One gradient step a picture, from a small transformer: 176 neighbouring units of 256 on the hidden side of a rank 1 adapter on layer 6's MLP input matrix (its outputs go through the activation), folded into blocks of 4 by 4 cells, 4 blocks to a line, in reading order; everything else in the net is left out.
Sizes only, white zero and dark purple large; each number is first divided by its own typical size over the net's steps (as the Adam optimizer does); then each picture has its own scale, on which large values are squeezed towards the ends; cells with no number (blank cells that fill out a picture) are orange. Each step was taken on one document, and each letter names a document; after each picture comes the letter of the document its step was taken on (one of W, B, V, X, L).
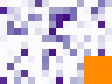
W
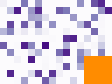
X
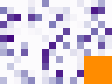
W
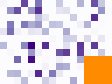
X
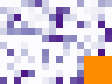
W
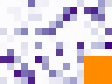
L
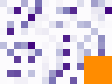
X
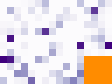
L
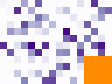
X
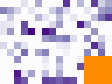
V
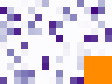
W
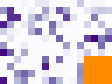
W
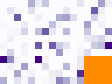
L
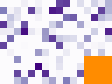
V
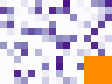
V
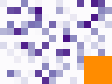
X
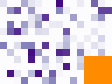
X
